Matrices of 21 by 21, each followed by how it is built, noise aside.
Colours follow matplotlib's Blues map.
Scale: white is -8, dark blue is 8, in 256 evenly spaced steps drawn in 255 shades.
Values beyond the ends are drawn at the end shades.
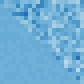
upper triangular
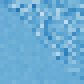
upper triangular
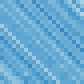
Toeplitz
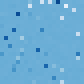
sparse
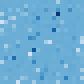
sparse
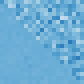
upper triangular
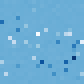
sparse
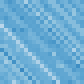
Toeplitz
